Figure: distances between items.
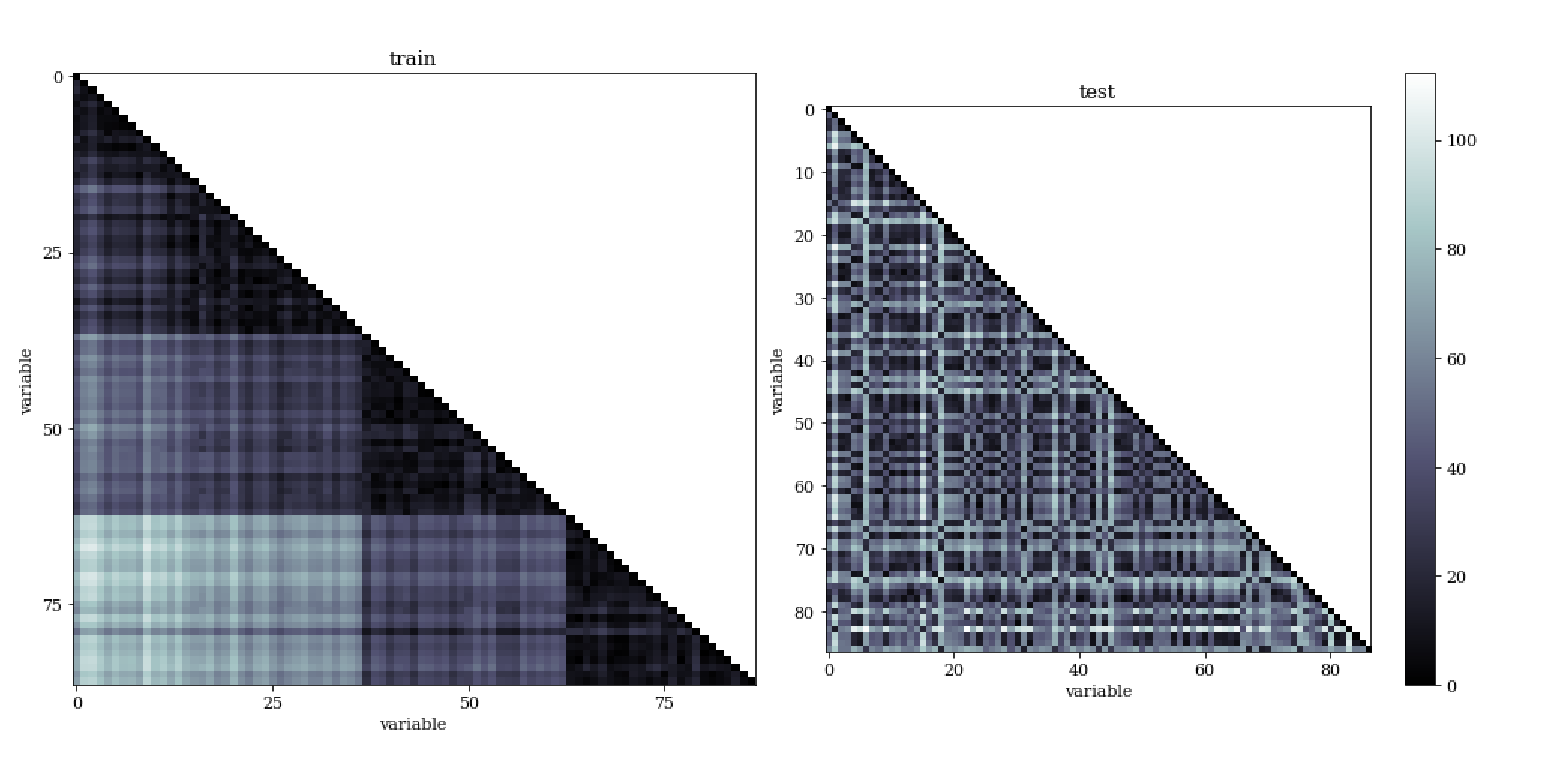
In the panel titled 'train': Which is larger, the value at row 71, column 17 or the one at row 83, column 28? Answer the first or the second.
the first
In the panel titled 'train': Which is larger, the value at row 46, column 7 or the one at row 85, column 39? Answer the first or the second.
the first
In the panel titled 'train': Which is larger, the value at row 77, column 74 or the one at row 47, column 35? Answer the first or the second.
the second
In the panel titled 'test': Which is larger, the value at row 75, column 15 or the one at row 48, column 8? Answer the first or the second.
the first
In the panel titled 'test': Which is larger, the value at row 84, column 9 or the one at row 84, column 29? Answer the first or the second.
the second
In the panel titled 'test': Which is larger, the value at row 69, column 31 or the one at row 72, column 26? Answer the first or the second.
the second
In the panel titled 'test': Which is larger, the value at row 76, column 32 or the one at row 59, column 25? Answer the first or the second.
the first
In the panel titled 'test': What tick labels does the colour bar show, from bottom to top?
0, 20, 40, 60, 80, 100
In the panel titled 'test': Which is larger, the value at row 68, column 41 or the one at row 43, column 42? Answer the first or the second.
the second
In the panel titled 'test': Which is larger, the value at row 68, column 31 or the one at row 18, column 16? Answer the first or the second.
the second
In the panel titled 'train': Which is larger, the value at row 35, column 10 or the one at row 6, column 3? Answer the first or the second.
the first
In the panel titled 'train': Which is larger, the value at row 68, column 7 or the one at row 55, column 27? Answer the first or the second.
the first
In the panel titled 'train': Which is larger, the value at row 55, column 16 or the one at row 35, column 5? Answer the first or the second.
the first
